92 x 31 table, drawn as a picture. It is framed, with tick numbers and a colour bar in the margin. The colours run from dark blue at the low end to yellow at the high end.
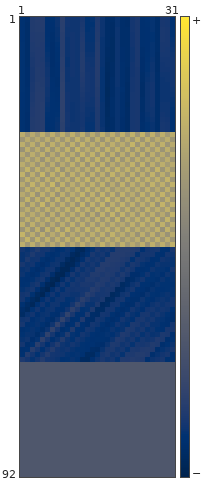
The table splits into 4 rows of 1 panel. Panel 1,1: very low, streaked downward, faint in contrast. Panel 2,1: high, checkered. Panel 3,1: very low, slanting up to the right, faint in contrast. Panel 4,1: low, flat.
